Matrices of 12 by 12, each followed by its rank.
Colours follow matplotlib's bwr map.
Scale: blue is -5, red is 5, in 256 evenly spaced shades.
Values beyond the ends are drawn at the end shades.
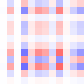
one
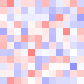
full rank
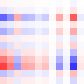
one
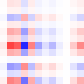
one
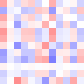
two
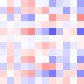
two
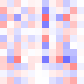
two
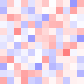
full rank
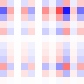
one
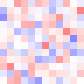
full rank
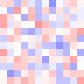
full rank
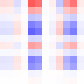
one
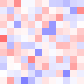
full rank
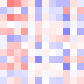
two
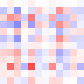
two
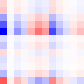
one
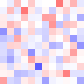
full rank
